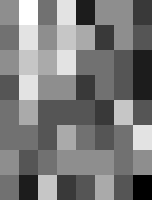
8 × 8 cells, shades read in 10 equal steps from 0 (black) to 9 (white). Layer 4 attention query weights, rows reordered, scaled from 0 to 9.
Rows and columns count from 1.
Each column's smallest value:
3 1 3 2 1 2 3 0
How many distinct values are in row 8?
7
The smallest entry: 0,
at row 8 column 8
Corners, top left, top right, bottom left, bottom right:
5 2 4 0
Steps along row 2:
up down up down down up down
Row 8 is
4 1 7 2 3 6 3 0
